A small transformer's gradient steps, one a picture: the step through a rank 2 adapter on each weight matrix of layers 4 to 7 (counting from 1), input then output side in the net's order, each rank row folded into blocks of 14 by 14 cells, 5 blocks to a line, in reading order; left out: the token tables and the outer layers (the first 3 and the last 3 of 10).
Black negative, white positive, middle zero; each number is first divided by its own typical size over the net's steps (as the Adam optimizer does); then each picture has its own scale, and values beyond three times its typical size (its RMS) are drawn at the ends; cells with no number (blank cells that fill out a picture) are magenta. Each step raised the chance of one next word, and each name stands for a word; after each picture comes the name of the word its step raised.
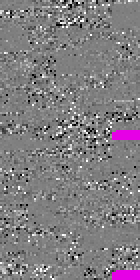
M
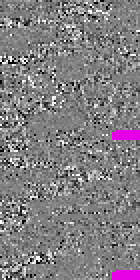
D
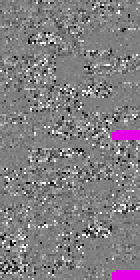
M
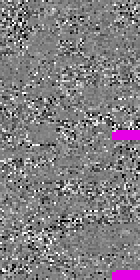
D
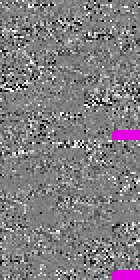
D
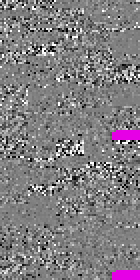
D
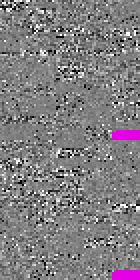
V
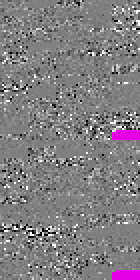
M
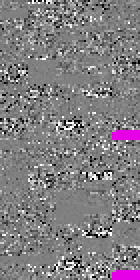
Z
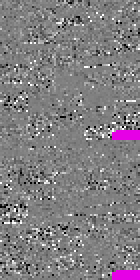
M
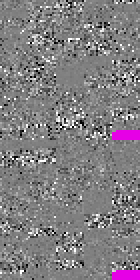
M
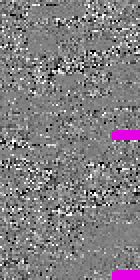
D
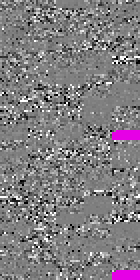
V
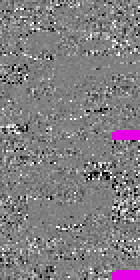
Z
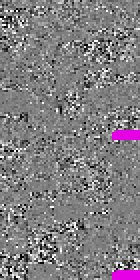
V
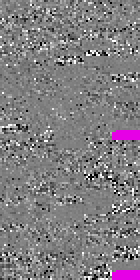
Z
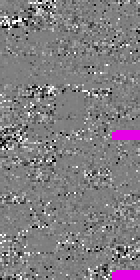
Z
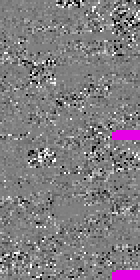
M
